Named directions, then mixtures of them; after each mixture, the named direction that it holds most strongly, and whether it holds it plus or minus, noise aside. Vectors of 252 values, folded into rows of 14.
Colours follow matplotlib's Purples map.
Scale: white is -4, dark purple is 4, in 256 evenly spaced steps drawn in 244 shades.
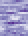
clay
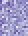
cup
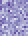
cup, plus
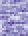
clay, plus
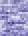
clay, plus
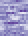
clay, plus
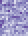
cup, plus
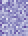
cup, plus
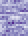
clay, plus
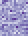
cup, minus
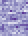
clay, minus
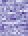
clay, minus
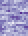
clay, minus
